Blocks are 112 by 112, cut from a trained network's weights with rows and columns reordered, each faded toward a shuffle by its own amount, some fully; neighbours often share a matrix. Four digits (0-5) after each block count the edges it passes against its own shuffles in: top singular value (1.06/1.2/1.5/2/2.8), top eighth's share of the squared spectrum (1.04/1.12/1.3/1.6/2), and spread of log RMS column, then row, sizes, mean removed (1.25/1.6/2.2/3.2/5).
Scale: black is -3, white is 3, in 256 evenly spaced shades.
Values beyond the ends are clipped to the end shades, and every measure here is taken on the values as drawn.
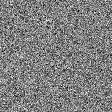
0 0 0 0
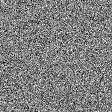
1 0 0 0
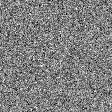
0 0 0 0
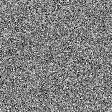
1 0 0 0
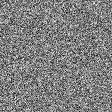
0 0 0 0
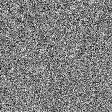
1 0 0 0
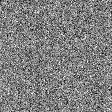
2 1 0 0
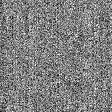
3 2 0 1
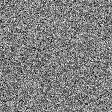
0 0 0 0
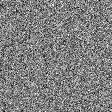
0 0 0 0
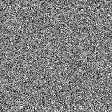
3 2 0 1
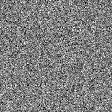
3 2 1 1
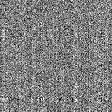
3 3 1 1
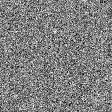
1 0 0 0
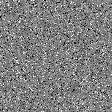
2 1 0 0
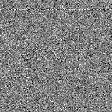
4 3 1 2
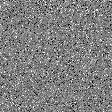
2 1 0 1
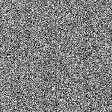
2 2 0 0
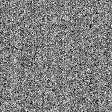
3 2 0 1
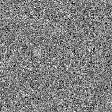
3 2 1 1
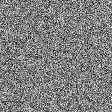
1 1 0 0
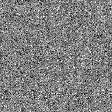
3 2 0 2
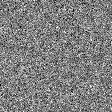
2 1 0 0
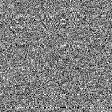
4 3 0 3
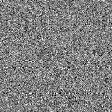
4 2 0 2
